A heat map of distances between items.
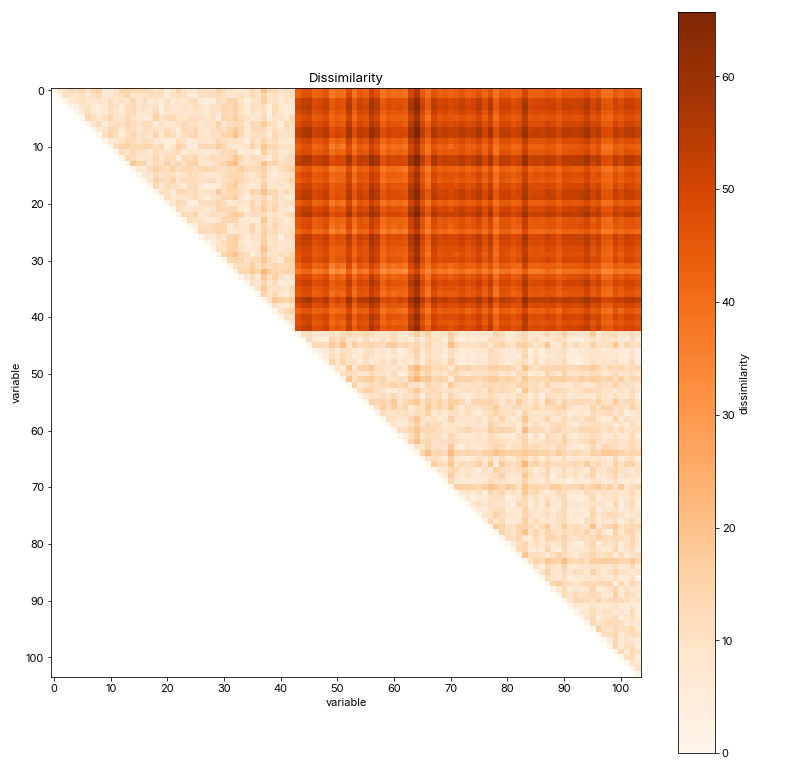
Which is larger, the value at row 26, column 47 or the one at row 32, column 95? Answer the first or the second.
the first
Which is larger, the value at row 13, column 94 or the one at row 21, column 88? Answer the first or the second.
the first
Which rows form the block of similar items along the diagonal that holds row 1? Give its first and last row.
0 to 42
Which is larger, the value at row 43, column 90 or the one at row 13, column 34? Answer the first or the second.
the first
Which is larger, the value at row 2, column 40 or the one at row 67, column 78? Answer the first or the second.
the second
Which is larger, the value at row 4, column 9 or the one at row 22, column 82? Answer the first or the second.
the second
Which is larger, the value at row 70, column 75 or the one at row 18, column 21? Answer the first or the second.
the first
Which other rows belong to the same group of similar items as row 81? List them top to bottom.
43, 44, 45, 46, 47, 48, 49, 50, 51, 52, 53, 54, 55, 56, 57, 58, 59, 60, 61, 62, 63, 64, 65, 66, 67, 68, 69, 70, 71, 72, 73, 74, 75, 76, 77, 78, 79, 80, 82, 83, 84, 85, 86, 87, 88, 89, 90, 91, 92, 93, 94, 95, 96, 97, 98, 99, 100, 101, 102, 103
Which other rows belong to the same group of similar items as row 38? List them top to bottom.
0, 1, 2, 3, 4, 5, 6, 7, 8, 9, 10, 11, 12, 13, 14, 15, 16, 17, 18, 19, 20, 21, 22, 23, 24, 25, 26, 27, 28, 29, 30, 31, 32, 33, 34, 35, 36, 37, 39, 40, 41, 42
